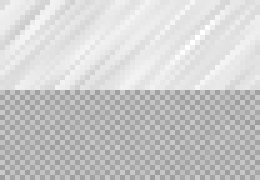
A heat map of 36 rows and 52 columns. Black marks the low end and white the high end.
It is made of 2 by 1 panels. Panel 1,1: very high, slanting up to the right, faint in contrast. Panel 2,1: high, checkered.
